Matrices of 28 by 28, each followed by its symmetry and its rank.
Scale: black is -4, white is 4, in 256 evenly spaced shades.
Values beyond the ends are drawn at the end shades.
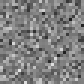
antisymmetric, full rank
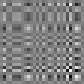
symmetric, rank one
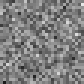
antisymmetric, full rank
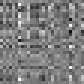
neither, rank three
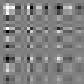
symmetric, rank one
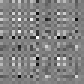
symmetric, rank two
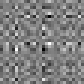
antisymmetric, rank two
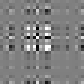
symmetric, rank one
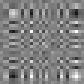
symmetric, rank two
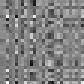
neither, rank three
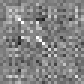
symmetric, rank five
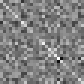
symmetric, rank five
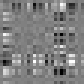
antisymmetric, rank two
